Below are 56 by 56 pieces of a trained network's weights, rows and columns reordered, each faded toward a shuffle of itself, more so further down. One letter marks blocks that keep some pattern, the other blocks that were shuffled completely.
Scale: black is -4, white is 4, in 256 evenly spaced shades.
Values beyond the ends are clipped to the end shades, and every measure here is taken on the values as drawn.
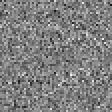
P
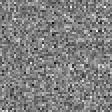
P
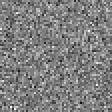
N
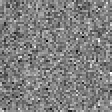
P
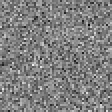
N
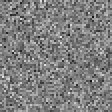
N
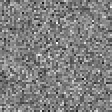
P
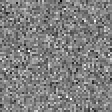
N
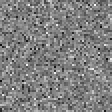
N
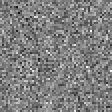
P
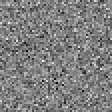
N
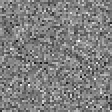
N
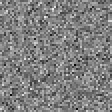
P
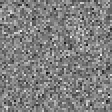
N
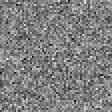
N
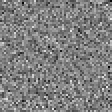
N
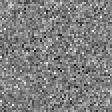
N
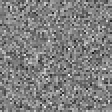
N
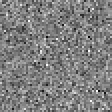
P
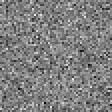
N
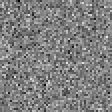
N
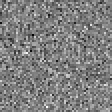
N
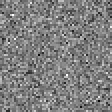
N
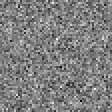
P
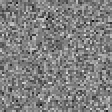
P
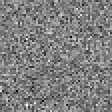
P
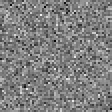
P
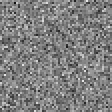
N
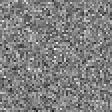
P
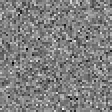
N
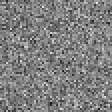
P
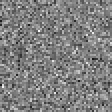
N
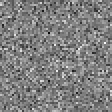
N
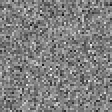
N
